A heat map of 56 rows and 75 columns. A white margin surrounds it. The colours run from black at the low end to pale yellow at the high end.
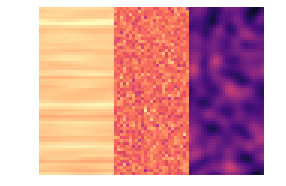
The table splits into one row of 3 panels. Panel 1,1: very high, streaked across, faint in contrast. Panel 1,2: high, fine-grained. Panel 1,3: low, blotchy.
